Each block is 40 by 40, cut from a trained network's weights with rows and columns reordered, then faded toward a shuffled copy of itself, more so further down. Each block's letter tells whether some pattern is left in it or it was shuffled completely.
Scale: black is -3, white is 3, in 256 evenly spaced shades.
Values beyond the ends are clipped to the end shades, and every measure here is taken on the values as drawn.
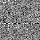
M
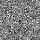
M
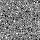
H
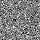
H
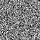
H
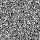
H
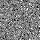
H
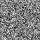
H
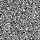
H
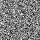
H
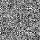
M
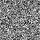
M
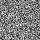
H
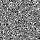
H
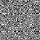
M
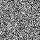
H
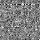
M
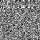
M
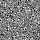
H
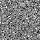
H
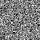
H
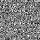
M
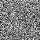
H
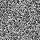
H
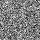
H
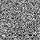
M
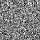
M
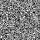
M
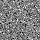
H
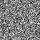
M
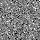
H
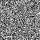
H
